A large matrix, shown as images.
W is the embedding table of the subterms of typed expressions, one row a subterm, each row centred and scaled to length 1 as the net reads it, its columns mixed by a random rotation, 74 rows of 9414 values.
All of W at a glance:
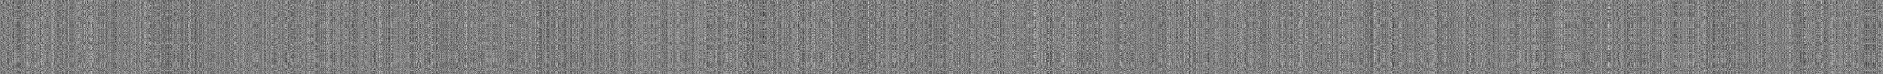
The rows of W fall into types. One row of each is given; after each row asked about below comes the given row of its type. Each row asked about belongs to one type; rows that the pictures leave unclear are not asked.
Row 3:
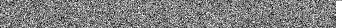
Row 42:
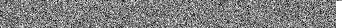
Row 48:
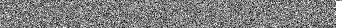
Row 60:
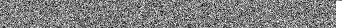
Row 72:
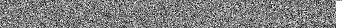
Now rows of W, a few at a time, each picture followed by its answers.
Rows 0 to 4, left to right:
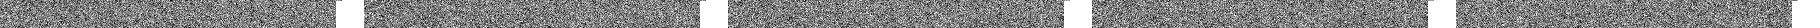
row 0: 60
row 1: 3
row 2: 3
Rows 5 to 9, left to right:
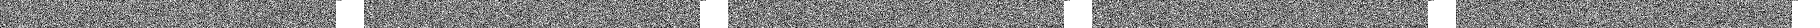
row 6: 42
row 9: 60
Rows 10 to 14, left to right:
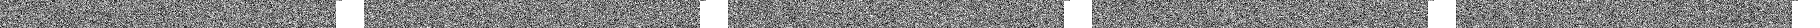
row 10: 72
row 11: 48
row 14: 42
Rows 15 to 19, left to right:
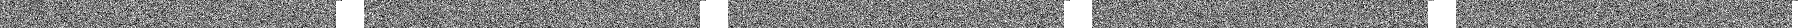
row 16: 3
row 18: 72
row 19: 60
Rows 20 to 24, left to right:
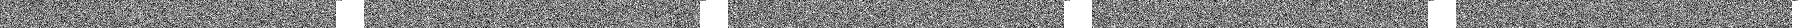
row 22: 42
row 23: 42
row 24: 48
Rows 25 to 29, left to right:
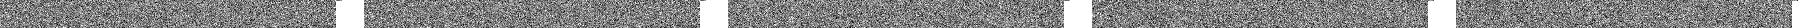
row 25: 48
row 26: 48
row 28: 3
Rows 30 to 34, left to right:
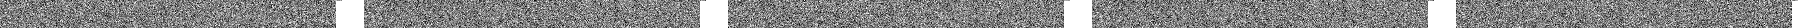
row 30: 72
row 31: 60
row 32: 3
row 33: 60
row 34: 48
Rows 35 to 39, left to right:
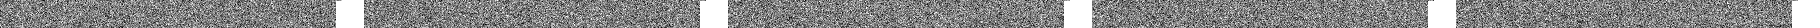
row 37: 3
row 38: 3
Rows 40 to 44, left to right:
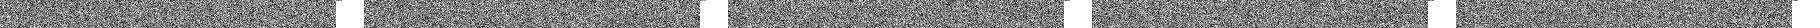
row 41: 3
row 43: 42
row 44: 72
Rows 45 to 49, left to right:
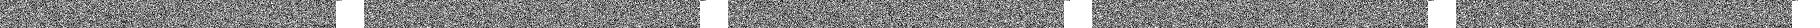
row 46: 48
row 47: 72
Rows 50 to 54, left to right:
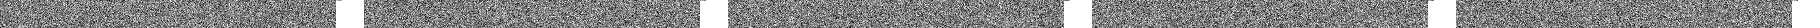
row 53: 60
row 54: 72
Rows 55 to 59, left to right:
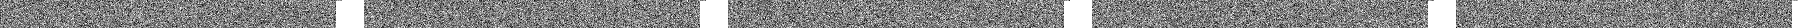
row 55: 60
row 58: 60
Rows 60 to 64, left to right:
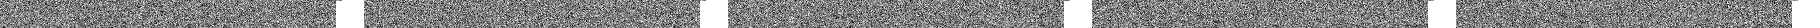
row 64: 72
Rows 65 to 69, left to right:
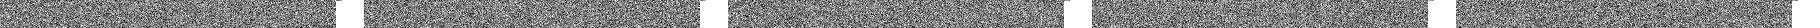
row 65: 48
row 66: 48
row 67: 3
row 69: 60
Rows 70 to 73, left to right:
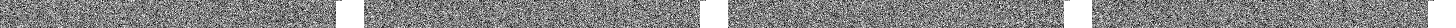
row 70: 42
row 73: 60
